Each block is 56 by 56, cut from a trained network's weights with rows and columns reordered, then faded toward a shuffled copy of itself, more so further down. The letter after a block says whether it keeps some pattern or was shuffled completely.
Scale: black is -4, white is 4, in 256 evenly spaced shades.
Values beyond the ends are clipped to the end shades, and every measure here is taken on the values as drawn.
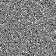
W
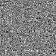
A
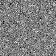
W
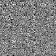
A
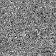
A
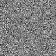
A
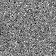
W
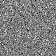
W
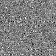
A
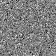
W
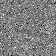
W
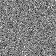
W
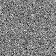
W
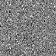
A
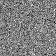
W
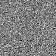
A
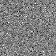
A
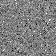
W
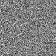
A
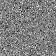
W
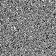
W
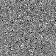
A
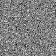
A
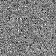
A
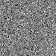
W
